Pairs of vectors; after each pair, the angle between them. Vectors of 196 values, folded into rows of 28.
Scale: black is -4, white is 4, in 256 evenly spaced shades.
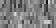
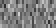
partly opposed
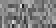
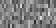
partly aligned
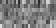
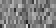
partly opposed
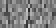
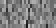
nearly parallel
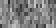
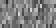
partly opposed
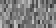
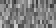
nearly parallel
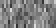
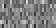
partly opposed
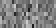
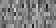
partly aligned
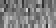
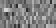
orthogonal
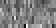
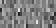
partly opposed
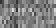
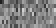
nearly parallel
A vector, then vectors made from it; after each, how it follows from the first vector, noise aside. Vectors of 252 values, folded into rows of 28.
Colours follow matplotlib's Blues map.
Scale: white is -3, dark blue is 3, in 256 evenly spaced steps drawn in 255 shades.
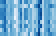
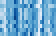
negated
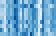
negated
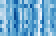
negated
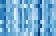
copied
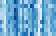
negated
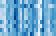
negated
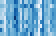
negated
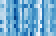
negated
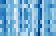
copied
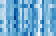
negated
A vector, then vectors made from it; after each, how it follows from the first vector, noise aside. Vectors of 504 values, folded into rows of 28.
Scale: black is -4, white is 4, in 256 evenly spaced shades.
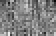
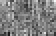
negated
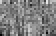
reversed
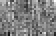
negated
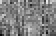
reversed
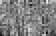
reversed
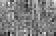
negated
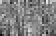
reversed
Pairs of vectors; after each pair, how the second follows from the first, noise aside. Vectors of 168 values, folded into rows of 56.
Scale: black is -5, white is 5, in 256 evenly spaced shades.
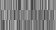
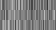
sign-scrambled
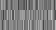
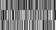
scaled up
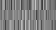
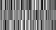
scaled up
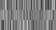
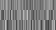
wrapped around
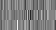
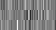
sign-scrambled
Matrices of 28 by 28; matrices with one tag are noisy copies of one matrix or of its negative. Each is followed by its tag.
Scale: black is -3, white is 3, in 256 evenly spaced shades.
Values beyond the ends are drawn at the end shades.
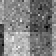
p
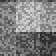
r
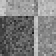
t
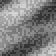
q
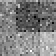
r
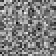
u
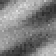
q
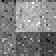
r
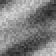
q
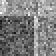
t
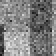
p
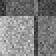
t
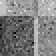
t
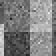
p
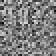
u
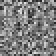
u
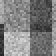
p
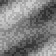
q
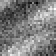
q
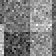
p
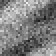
q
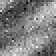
q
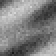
q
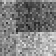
r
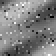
q
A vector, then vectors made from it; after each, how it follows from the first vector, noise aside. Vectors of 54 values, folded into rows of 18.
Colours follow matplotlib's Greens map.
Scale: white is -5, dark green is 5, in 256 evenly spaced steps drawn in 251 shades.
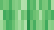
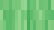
shrunk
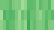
shrunk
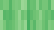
shrunk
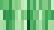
scaled up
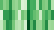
scaled up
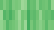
shrunk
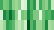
scaled up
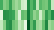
scaled up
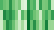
scaled up
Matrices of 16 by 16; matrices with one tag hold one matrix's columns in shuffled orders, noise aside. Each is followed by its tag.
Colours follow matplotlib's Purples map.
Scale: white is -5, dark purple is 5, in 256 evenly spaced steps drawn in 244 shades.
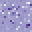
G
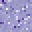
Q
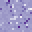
Q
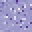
Q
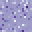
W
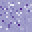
G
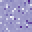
Q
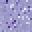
Q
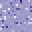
Q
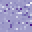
G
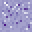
G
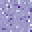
W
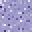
W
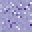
G
